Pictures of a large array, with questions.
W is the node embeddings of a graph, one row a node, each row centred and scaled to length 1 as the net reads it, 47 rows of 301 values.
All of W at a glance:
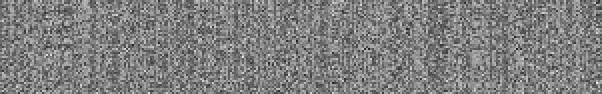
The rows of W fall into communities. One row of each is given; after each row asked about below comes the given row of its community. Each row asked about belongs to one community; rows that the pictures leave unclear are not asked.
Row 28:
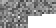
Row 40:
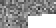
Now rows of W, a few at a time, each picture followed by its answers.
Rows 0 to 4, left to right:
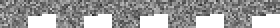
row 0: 40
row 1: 40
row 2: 28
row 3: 40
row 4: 40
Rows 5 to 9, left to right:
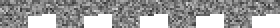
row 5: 40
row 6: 40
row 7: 40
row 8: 28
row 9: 40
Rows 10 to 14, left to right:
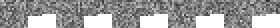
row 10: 28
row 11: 28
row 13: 40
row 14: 40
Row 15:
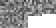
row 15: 40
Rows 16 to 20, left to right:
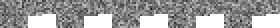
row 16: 40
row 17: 28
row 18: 40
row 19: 28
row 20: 28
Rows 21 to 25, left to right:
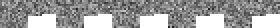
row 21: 28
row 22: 40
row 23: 40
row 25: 28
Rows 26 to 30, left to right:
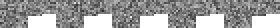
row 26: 28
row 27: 28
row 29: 28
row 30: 28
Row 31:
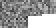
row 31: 28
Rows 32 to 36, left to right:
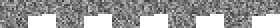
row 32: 28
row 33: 40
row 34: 40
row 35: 40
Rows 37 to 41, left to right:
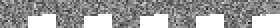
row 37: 40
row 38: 28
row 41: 28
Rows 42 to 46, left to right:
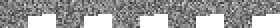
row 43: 28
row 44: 40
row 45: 28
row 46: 28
